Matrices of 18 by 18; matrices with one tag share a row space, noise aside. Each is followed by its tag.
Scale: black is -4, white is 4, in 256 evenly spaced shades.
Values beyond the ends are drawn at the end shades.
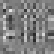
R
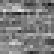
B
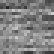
B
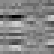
B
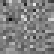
R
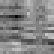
B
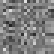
R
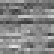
B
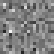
R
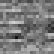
B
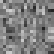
R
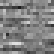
B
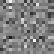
R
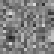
R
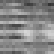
B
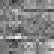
B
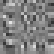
R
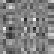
R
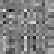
R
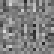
R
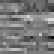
B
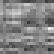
B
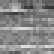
B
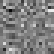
R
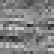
B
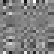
R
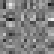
R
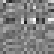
R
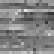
B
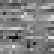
B
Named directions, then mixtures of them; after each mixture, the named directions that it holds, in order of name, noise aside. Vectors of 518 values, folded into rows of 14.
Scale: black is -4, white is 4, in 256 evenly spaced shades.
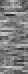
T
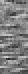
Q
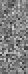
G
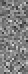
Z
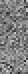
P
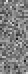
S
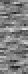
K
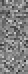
P, S, Z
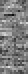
G, Q, T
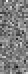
S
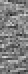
Q, S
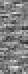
K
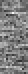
G, T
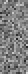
G, S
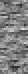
K
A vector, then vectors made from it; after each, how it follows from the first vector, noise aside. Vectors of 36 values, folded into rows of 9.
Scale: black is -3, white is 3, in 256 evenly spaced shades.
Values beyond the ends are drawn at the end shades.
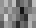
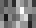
negated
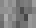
shrunk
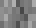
shrunk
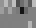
partly zeroed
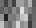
negated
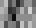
reversed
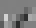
partly zeroed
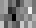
reversed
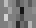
partly zeroed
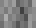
shrunk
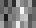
negated
